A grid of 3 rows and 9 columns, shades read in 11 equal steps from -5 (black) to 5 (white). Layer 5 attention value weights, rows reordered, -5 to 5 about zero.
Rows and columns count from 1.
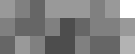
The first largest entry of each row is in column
9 9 9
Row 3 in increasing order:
-2 -2 -1 -1 -1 0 0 1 2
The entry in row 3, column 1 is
-1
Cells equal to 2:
1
